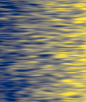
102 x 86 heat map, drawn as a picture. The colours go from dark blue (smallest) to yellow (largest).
Ninth with the lowest average: bottom left. Grain: streaks across. Average level on the scale: 50%. Slope: up to the right.
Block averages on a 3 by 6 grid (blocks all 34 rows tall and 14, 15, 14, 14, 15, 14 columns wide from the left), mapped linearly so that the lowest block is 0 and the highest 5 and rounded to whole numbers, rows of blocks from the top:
0 1 2 3 4 5 / 1 2 3 3 4 5 / 0 1 2 3 4 5
